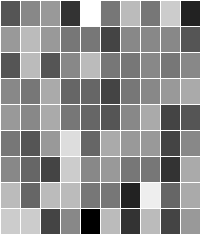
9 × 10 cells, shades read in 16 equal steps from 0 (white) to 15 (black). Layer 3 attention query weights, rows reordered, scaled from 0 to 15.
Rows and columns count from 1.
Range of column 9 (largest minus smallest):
9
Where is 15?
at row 9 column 5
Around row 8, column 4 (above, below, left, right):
3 7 4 8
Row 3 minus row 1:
0 -3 4 -5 4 0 4 -1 5 -6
